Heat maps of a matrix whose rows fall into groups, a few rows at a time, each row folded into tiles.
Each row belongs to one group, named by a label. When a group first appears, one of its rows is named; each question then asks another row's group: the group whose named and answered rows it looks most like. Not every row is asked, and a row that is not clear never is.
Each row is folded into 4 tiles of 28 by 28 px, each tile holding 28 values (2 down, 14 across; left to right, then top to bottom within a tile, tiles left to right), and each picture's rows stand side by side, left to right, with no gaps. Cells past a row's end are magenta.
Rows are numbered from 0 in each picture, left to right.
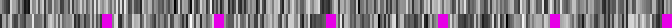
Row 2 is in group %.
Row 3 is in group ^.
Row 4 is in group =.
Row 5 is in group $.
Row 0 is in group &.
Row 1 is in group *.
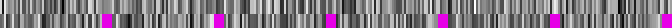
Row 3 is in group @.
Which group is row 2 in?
%
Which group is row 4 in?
^
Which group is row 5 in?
@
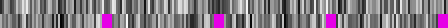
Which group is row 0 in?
@
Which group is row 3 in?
&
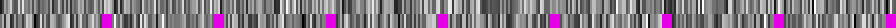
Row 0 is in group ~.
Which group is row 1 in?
&
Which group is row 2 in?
^
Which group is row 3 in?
@
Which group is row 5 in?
*
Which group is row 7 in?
*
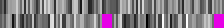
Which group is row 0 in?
=
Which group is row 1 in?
=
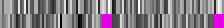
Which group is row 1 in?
^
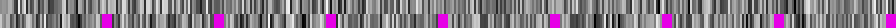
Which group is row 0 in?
~
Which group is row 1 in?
%
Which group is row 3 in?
&
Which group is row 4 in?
~
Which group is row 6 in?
*
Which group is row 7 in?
@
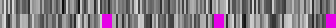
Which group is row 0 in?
*
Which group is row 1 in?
~
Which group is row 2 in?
$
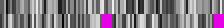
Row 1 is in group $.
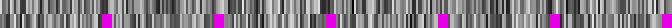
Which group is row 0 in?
%
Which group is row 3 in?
*
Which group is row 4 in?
$
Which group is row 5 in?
@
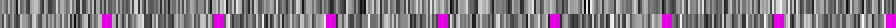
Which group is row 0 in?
*
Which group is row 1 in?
~
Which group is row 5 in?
=
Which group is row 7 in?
*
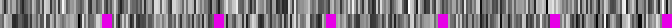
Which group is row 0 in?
=
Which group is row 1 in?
%
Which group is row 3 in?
=
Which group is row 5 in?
~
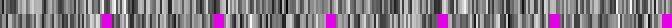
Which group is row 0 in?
@
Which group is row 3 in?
$
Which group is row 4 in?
&
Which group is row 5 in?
*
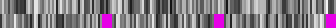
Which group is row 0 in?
%
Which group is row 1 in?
$
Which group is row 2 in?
@
